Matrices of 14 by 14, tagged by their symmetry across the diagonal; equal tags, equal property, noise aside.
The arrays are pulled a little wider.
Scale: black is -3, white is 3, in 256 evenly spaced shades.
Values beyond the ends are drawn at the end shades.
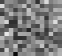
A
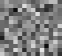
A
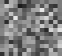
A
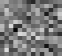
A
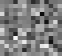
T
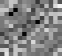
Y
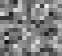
T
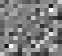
Y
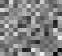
Y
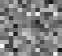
T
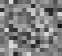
T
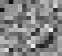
Y
